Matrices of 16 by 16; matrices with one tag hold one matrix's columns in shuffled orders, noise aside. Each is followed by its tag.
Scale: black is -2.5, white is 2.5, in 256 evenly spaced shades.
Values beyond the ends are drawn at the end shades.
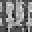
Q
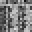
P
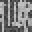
Q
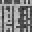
P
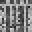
P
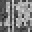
Q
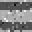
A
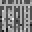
P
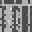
P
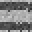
A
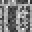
P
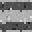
A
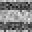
A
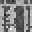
P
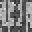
Q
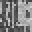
Q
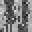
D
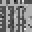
P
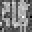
Q
